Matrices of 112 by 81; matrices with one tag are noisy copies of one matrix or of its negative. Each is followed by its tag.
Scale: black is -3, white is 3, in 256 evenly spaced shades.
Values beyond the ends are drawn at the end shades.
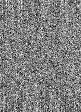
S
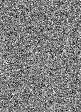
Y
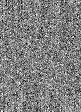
S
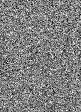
Y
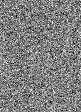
Y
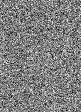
Y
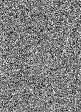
Y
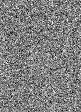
Y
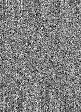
S
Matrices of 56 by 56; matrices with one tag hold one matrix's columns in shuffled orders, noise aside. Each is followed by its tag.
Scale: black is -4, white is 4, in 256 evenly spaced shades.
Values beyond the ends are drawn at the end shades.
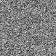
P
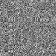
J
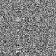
J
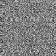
J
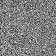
P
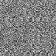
J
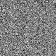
P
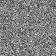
P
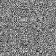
J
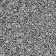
P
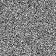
P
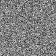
P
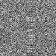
J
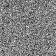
P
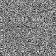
J
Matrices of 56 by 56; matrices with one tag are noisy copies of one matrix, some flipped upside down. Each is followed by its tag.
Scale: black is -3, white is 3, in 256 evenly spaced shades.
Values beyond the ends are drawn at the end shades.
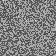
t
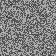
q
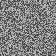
q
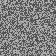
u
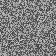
u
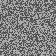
u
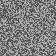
t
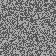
u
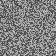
t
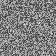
u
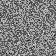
t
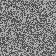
q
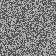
q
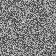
q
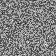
t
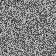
q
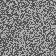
t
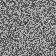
t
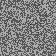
q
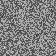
t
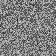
u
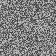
u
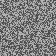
u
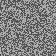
q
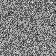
u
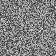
t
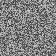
q
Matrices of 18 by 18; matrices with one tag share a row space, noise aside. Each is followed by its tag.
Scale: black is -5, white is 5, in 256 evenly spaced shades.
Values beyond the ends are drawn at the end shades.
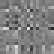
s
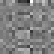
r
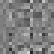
r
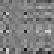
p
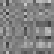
p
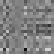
p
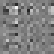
s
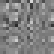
s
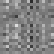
s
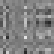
p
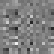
s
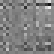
p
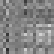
p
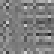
p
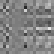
p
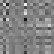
p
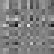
s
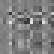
r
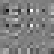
s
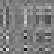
p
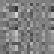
s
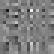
s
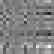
p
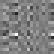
s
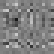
s
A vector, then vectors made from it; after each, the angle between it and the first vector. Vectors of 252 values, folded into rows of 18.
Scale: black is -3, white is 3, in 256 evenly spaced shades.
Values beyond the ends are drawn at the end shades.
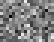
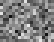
nearly parallel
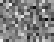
orthogonal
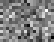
nearly opposite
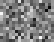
partly aligned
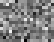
orthogonal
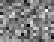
nearly opposite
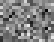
nearly parallel
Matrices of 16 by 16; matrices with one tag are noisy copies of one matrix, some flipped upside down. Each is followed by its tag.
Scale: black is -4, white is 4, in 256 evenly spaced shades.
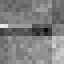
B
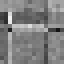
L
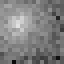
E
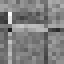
L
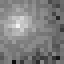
E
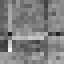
L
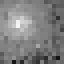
E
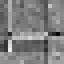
L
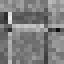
L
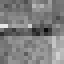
B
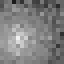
E
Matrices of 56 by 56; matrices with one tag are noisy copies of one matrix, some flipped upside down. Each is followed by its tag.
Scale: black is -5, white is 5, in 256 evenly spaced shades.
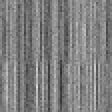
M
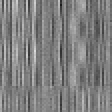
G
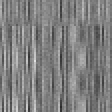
G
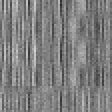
G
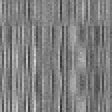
G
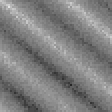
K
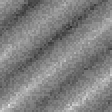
K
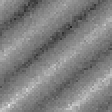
K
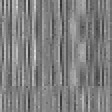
G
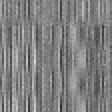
G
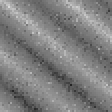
K
